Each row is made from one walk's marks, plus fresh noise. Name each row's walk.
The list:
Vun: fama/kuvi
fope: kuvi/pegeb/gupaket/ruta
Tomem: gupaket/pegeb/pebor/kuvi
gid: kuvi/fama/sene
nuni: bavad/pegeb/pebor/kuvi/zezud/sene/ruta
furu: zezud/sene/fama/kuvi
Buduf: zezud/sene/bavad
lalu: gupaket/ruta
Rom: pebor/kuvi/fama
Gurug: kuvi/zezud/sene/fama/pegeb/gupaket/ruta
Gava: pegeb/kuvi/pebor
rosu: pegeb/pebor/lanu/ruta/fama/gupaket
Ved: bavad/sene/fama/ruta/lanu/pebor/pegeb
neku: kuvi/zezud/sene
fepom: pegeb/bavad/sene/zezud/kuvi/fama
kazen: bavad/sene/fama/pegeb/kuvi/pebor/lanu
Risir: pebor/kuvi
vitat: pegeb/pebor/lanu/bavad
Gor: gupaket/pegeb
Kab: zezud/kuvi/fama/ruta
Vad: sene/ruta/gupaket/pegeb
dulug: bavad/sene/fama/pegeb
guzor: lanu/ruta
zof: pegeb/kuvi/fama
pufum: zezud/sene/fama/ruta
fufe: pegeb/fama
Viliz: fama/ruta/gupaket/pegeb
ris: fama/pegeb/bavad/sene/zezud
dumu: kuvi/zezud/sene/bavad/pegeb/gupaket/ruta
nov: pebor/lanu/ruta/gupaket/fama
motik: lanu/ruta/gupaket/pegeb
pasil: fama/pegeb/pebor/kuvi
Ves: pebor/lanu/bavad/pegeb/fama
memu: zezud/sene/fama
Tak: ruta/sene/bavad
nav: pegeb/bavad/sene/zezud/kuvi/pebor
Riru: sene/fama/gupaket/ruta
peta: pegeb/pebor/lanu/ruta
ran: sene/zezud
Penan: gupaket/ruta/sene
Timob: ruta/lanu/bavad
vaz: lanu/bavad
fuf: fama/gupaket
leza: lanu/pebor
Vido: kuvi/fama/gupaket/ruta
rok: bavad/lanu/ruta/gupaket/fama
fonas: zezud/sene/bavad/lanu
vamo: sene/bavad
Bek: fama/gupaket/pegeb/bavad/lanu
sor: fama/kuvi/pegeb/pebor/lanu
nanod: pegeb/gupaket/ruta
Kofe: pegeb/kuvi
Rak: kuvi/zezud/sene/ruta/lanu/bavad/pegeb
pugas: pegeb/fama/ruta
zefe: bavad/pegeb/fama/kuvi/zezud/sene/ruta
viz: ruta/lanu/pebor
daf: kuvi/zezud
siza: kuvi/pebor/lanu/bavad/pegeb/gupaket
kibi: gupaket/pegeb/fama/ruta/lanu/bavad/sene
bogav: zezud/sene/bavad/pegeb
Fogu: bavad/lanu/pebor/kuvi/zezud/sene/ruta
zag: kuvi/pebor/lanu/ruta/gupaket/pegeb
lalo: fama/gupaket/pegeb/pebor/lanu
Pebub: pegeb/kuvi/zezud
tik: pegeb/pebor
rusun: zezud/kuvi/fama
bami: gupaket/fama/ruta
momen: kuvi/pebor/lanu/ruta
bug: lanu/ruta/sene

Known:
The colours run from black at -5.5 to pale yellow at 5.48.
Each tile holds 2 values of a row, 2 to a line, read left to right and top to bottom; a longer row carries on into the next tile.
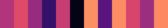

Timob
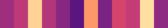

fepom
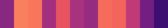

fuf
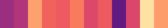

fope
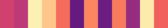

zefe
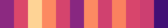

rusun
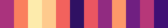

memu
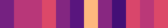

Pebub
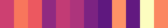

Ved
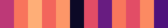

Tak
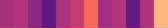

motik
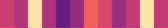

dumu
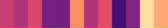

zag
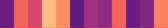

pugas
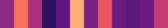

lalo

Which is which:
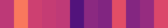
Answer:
viz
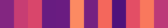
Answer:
Tomem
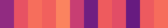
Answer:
Viliz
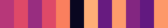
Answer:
guzor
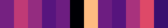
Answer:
bogav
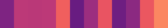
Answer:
nanod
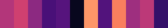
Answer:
fonas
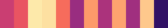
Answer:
furu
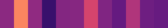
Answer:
leza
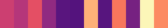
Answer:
Rak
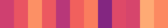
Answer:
momen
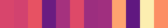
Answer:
kibi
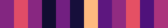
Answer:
vaz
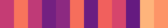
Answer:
rosu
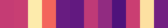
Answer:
nuni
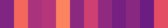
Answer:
fufe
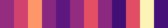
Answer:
nav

